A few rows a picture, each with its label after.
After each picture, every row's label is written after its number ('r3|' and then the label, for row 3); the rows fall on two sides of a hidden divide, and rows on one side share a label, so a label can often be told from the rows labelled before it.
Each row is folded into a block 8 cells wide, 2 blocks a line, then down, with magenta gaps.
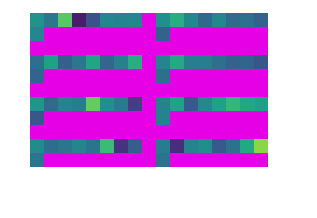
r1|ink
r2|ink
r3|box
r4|ink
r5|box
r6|box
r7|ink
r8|box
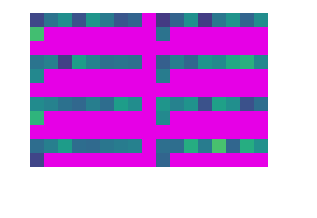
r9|ink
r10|ink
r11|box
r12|box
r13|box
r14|ink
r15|ink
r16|box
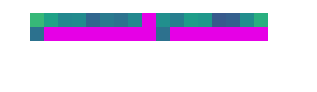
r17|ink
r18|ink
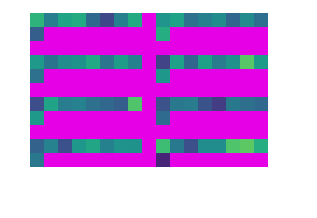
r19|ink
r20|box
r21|box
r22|box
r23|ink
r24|ink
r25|box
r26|box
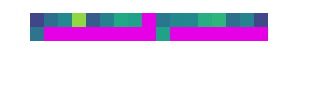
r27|box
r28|box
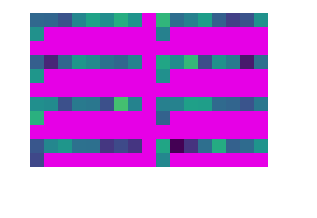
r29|box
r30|ink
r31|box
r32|ink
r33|box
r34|ink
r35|ink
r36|box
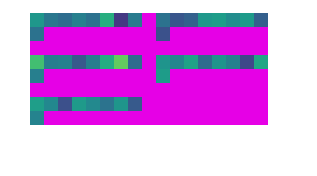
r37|ink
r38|box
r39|box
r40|ink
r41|box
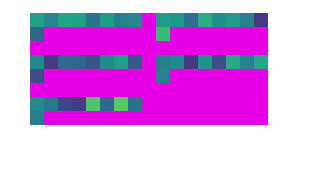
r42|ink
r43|box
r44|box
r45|box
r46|box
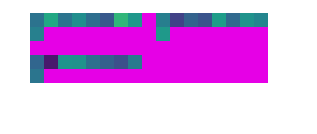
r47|box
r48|box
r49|ink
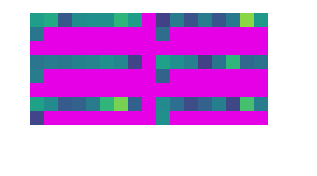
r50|box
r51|box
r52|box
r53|ink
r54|box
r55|box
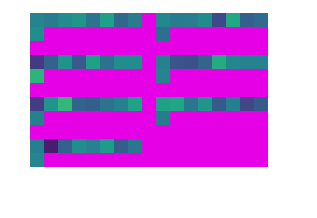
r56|ink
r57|ink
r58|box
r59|box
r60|ink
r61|ink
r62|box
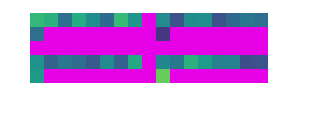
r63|box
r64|ink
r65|ink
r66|ink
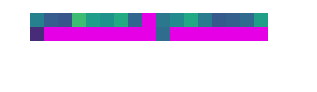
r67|box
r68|ink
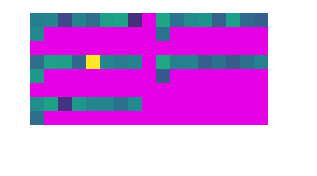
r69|box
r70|ink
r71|box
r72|ink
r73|box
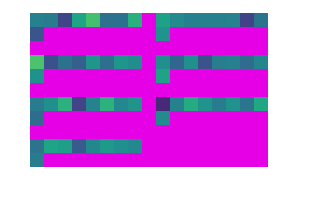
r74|box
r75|ink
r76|box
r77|ink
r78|ink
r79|ink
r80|ink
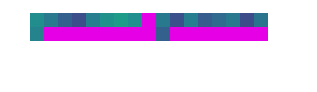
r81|box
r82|ink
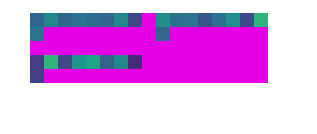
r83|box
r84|ink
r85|box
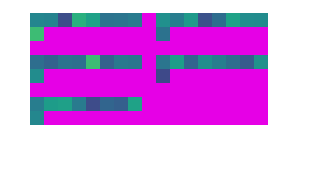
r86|box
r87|ink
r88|box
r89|ink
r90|ink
